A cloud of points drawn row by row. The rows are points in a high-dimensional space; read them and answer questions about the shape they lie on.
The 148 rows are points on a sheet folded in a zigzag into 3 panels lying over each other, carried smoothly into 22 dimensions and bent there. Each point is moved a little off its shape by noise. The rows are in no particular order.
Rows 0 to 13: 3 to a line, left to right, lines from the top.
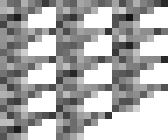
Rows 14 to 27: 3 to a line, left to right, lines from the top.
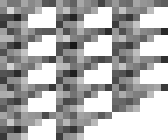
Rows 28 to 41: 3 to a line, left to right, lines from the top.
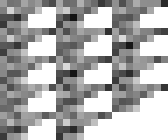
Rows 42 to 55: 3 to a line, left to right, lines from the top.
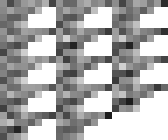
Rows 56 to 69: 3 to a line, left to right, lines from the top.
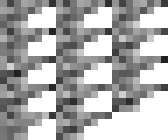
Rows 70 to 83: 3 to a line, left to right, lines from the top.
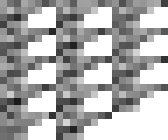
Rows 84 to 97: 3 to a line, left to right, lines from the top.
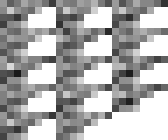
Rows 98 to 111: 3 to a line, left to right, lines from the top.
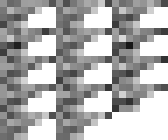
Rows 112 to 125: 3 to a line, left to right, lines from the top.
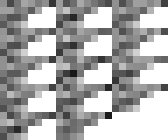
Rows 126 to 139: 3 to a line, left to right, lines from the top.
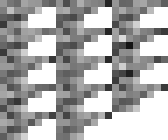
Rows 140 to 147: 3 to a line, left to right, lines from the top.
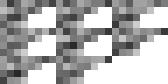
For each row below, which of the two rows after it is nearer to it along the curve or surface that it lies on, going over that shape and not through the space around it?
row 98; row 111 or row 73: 111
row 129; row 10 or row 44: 10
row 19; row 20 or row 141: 20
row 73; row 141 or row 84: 84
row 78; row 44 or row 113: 44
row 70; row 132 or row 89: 89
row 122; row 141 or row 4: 4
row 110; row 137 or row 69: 137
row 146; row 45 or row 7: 7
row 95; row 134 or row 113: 134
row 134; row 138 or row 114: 114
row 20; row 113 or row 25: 25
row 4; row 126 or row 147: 147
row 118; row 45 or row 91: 45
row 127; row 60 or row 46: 46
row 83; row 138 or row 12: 12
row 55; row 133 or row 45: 133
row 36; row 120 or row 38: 120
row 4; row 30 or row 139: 30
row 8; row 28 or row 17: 28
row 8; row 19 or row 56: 19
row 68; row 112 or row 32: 32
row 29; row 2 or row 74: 74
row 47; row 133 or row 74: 133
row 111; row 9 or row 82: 82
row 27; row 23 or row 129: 129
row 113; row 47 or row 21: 21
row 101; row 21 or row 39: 21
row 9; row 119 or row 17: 17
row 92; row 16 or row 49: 49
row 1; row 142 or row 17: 142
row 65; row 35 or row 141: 35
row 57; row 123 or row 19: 123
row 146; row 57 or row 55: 57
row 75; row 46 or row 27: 27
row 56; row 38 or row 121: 38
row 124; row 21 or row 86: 21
